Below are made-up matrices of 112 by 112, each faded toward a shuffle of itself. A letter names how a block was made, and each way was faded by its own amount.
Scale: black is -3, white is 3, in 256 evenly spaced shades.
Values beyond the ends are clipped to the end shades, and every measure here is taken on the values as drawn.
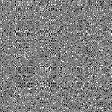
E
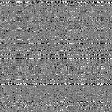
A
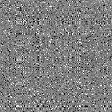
E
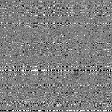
A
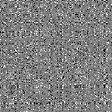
E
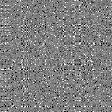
E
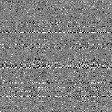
A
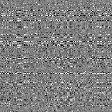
A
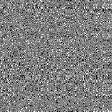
E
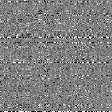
A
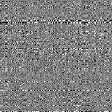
A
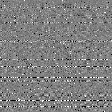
A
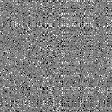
E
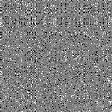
E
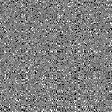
E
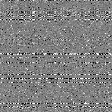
A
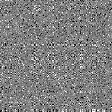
E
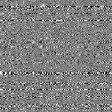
A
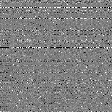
A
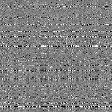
A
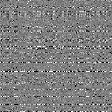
A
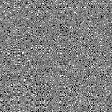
E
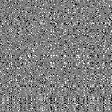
E
